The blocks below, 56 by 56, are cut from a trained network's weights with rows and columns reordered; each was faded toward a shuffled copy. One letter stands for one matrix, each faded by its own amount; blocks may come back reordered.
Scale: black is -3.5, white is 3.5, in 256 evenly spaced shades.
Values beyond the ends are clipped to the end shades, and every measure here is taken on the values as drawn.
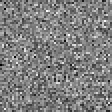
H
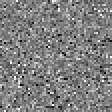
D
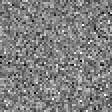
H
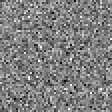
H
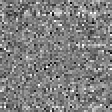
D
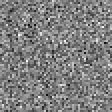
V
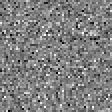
D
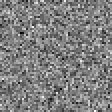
V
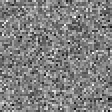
V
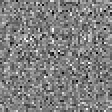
D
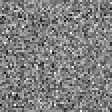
V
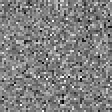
D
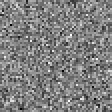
V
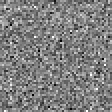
H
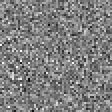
H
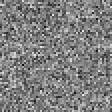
V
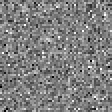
D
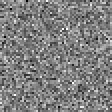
V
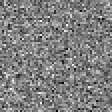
H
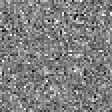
D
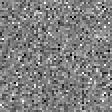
D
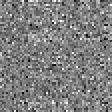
D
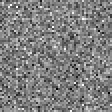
H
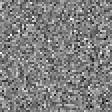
H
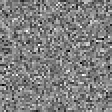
H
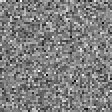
V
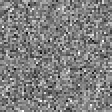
V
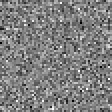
H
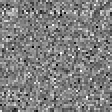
D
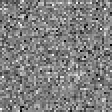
D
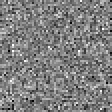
H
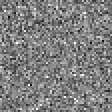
H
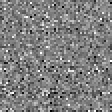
D
